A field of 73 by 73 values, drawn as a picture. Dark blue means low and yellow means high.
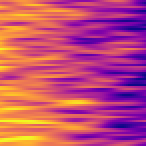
Overall the values sit about 50% of the way up the scale. The field climbs toward the left. The ninth with the highest average is the bottom left. The grain runs across in streaks.
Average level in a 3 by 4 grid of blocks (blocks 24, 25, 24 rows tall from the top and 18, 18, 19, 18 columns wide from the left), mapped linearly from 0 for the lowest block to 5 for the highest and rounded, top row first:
4310
4310
5420
